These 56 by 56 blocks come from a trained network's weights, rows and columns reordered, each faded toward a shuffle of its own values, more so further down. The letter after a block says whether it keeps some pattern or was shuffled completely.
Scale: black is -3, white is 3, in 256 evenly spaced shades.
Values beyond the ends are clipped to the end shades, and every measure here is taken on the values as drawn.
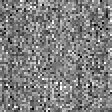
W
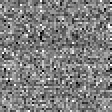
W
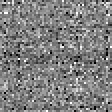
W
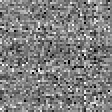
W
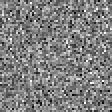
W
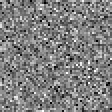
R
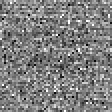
W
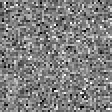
R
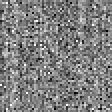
W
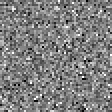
R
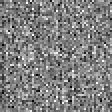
W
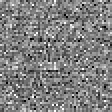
W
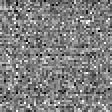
W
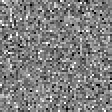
R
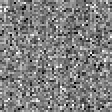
W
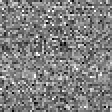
W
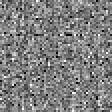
W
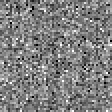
W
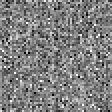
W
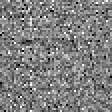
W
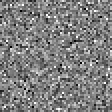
R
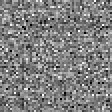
W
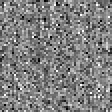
W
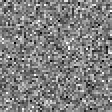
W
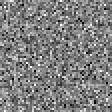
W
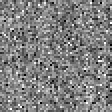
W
